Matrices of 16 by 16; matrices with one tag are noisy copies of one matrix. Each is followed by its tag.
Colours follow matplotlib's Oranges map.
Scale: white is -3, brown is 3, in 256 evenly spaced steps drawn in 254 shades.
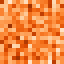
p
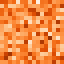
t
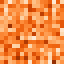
p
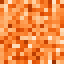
p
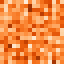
p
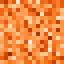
t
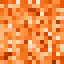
t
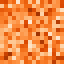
t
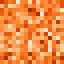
t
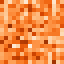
p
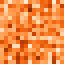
p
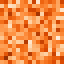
t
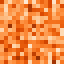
p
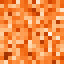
t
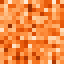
p
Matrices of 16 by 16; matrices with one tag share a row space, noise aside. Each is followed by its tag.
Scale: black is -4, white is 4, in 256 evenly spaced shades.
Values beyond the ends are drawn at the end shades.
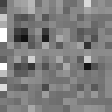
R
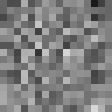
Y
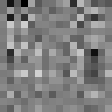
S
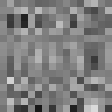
S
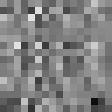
Y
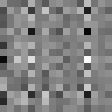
R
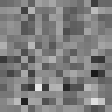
Y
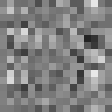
S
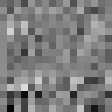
S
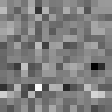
Y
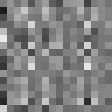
R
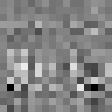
S
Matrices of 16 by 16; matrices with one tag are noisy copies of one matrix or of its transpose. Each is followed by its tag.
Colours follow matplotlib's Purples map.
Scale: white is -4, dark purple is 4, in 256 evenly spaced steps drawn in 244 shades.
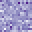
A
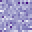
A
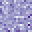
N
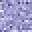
A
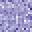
N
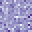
N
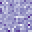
N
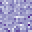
N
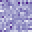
A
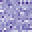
A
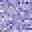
A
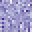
A
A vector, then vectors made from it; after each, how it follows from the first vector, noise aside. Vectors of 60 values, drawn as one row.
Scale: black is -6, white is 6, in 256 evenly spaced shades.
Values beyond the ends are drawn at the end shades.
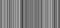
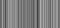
reversed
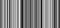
scaled up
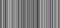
reversed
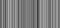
reversed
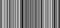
scaled up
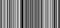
scaled up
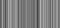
reversed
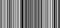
scaled up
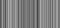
reversed
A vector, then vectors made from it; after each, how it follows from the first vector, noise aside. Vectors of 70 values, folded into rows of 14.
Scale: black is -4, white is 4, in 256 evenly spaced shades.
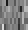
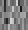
wrapped around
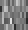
wrapped around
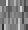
negated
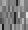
wrapped around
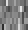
negated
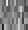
negated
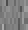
shrunk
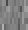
shrunk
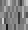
wrapped around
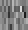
wrapped around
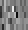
wrapped around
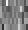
negated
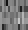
sign-scrambled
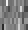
negated
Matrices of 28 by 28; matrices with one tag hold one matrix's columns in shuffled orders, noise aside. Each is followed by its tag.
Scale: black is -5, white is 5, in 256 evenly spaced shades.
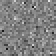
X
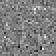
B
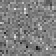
B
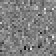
B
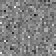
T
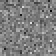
T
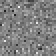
T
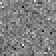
X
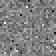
T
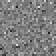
X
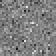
T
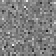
X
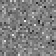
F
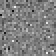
T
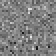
B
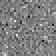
F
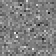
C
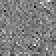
X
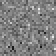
B
